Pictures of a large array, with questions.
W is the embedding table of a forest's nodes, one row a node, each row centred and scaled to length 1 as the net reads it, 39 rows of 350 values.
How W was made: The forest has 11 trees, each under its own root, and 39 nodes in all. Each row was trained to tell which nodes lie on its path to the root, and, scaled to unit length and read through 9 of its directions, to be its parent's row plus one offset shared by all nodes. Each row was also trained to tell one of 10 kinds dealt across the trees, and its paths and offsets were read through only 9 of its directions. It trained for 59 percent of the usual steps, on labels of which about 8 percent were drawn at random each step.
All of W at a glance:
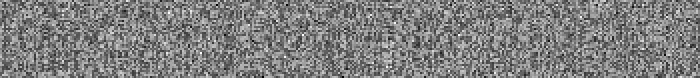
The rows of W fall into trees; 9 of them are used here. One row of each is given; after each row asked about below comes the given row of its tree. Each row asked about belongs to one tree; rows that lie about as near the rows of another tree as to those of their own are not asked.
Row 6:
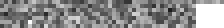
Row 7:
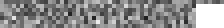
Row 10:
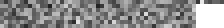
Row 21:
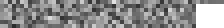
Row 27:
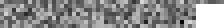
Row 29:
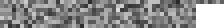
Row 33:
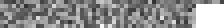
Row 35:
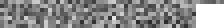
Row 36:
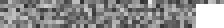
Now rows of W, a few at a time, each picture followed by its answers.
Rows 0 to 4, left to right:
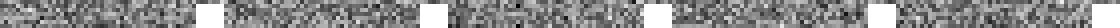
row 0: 36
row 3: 7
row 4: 36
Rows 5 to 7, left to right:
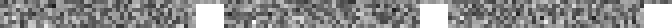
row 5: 35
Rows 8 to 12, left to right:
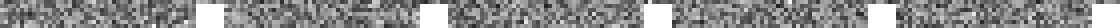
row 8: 7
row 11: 29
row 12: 10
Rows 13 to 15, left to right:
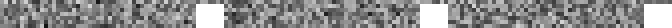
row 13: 21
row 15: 21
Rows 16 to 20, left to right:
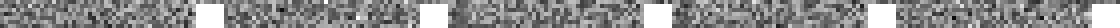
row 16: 35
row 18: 10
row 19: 10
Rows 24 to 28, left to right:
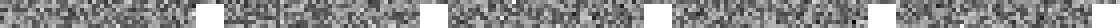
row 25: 35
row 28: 7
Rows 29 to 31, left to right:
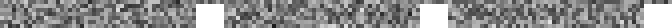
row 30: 27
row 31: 7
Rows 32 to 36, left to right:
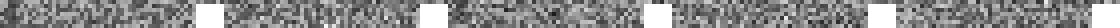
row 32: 10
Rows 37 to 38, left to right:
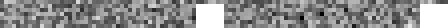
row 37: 36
